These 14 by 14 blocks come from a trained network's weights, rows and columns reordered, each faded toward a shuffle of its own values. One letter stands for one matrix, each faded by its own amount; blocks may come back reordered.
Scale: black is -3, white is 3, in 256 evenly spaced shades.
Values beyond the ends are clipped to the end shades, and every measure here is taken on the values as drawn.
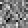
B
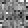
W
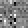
W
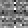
W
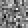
B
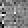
W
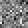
B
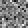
B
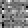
W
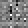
W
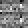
W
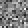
B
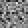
B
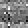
W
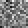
B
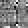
W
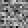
B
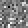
B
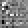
W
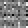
W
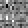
W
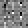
W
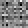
W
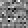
W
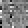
W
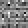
W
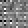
W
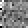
W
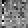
W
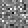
B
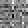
W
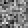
B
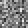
B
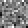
B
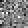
B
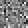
B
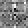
W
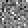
B
